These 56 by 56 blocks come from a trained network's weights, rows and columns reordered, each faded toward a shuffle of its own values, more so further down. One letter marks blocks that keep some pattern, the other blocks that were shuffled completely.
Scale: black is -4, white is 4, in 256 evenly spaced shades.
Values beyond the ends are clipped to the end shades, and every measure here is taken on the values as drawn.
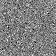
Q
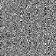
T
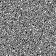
Q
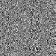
T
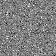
Q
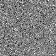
Q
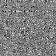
T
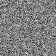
Q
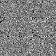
T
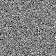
Q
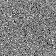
Q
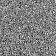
Q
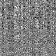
T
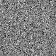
Q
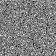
Q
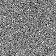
Q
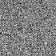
T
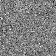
Q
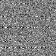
T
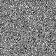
Q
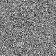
T
